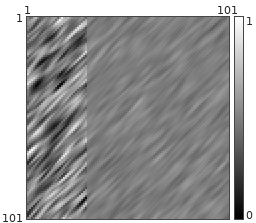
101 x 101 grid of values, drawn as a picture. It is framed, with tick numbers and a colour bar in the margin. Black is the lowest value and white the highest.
The halves do not mirror each other. Overall the values sit about 50% of the way up the scale. No single row or column stands out from its neighbours. There is no overall slope. A few values lie far out on both sides of the bulk. The grain runs diagonally up to the right. The right part is calmer, past a seam about 30% of the way across.
